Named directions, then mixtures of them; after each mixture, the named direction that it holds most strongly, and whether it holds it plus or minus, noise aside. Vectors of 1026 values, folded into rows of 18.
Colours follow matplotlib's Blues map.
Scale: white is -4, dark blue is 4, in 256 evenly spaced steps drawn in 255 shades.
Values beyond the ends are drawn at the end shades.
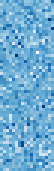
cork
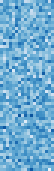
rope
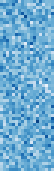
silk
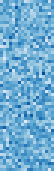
rope, plus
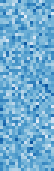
silk, minus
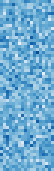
cork, minus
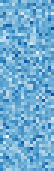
silk, minus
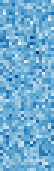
cork, minus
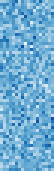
silk, plus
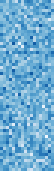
cork, minus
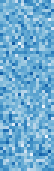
cork, minus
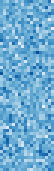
cork, minus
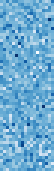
cork, plus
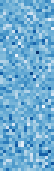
cork, minus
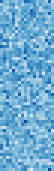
rope, minus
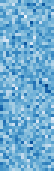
silk, minus
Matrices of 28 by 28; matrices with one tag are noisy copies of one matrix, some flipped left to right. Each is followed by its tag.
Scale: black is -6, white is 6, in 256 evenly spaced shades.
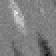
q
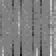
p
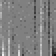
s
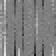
p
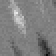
q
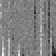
s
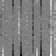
p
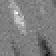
q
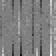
p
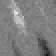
q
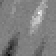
q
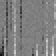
s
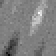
q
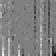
s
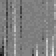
s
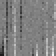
s
